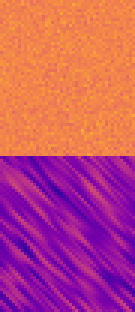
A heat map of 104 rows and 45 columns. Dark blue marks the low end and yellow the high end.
The table splits into 2 rows of 1 panel. Panel 1,1: high, fine-grained, faint in contrast. Panel 2,1: low, slanting down to the right.
